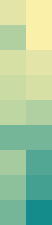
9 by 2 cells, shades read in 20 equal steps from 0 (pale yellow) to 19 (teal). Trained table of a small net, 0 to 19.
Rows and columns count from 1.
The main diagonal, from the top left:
2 0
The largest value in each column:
11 19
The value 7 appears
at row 7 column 1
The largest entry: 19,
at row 9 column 2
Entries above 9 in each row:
0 0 0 0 0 2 1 1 2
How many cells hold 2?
2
